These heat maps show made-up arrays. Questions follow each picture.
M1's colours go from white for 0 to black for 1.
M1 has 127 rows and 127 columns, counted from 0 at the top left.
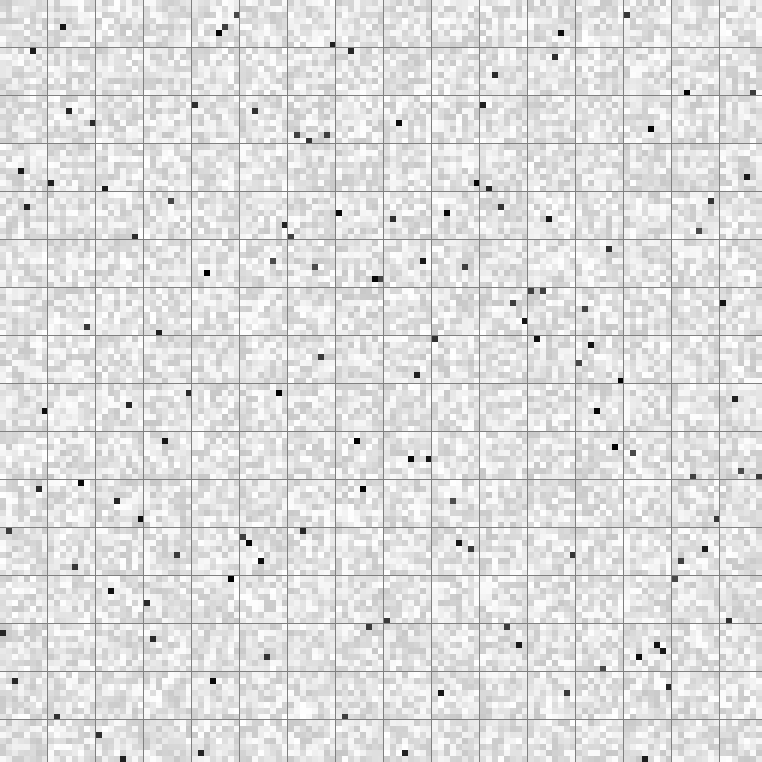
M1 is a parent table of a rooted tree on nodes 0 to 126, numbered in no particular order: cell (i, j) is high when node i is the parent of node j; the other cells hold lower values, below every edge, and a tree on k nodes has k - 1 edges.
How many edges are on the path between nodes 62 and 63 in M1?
2
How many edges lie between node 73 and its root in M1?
3
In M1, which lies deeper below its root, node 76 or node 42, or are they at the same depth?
the same depth
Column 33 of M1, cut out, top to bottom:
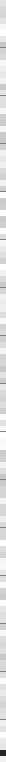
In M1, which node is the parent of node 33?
125
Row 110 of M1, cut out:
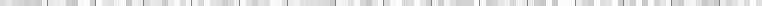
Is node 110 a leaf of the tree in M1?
yes
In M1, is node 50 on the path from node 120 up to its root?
yes
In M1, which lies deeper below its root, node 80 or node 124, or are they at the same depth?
node 124
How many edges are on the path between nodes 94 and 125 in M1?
6
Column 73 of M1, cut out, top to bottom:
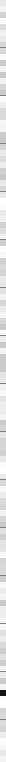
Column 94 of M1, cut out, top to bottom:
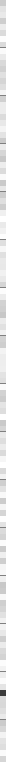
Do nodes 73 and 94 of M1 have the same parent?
yes
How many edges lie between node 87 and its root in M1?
6
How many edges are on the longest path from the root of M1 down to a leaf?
13
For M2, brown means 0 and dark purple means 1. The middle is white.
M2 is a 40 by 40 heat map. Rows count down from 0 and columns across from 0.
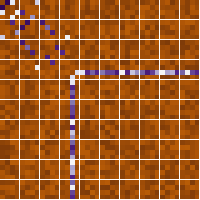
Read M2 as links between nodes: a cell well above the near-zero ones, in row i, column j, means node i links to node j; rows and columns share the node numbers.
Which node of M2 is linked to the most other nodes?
node 14
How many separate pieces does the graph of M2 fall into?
2
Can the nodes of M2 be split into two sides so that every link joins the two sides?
yes
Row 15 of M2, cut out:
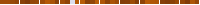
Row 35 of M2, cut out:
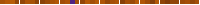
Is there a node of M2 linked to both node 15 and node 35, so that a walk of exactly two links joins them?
yes
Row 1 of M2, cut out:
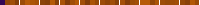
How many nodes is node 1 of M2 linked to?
1
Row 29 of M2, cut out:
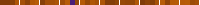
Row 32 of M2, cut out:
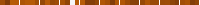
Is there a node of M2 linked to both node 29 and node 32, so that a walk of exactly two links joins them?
yes
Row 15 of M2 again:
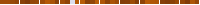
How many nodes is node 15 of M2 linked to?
1
